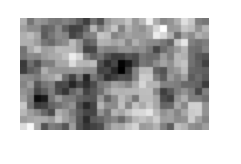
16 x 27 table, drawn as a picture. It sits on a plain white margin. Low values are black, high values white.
The centre is the ninth with the lowest average. The values follow a bell shape. Neither half mirrors the other. The field is mottled with small blotches.
